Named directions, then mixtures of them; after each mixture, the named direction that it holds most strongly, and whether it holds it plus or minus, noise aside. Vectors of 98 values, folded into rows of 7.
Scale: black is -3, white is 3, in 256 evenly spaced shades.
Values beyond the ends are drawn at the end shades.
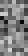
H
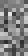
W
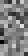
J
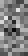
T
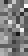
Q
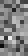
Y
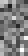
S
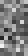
Y, minus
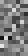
Y, minus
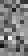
Y, plus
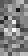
T, minus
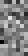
J, plus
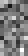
S, plus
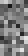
S, plus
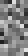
J, plus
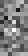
T, minus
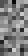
S, minus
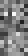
H, plus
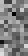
J, plus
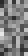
S, minus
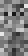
Q, plus
